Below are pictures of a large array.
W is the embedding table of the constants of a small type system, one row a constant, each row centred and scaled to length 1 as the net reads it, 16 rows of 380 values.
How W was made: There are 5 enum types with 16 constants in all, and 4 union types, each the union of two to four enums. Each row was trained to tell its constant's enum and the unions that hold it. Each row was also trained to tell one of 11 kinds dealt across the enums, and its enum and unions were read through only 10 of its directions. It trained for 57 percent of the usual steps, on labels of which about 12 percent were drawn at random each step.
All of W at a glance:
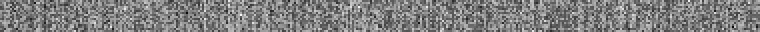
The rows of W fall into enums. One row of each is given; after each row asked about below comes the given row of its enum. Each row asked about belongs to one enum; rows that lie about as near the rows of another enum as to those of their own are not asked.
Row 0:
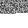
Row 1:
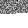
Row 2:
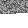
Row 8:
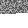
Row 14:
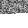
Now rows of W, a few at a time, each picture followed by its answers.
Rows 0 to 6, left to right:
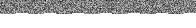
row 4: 1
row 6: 14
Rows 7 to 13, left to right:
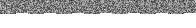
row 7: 2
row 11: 0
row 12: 8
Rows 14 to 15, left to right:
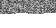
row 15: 8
